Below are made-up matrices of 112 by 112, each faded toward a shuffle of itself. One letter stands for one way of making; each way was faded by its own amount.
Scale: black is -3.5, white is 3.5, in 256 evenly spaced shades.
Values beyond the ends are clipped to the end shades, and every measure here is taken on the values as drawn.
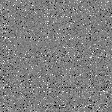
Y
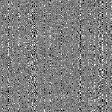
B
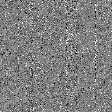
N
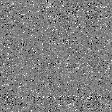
Y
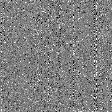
N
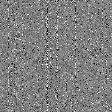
N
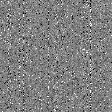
N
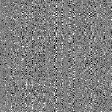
B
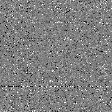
Y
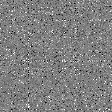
Y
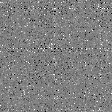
Y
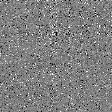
Y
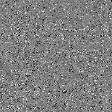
Y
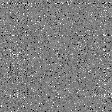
Y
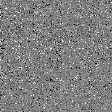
Y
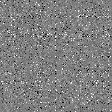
Y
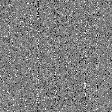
N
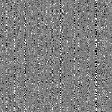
B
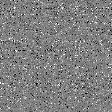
Y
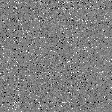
Y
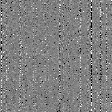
B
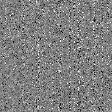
N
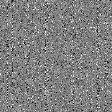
N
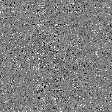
Y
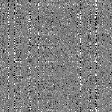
B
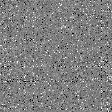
Y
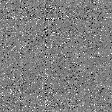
Y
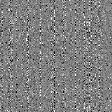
B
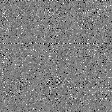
Y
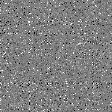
Y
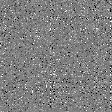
Y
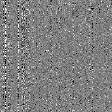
B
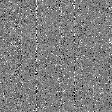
N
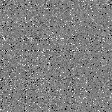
Y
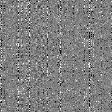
B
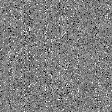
N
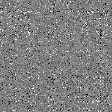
Y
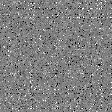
Y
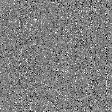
N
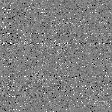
Y
